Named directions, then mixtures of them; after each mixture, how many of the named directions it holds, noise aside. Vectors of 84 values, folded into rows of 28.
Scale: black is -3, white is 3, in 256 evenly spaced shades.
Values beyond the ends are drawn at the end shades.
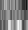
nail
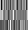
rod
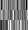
two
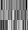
two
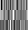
one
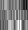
one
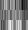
one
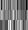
two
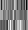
two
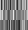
two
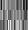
two
